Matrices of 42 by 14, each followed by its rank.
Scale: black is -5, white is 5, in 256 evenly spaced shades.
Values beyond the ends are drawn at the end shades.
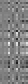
two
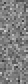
full rank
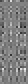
two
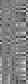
two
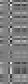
one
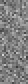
full rank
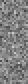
full rank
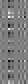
one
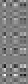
one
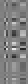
one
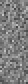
full rank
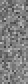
full rank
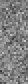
full rank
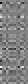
two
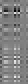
one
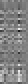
two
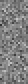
full rank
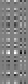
one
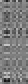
two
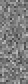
full rank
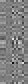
two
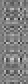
two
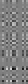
one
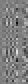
two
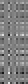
one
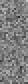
full rank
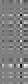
one
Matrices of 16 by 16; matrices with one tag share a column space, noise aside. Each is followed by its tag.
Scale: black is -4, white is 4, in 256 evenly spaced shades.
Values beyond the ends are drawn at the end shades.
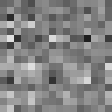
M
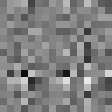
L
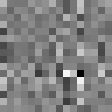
L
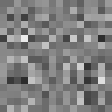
M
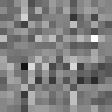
M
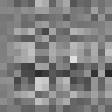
L
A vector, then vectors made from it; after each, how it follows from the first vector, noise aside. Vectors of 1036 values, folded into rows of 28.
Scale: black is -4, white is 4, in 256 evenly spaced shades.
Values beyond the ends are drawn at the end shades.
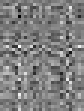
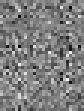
sign-scrambled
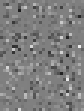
partly zeroed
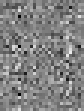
sign-scrambled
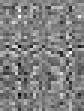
negated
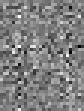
sign-scrambled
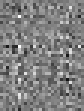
sign-scrambled
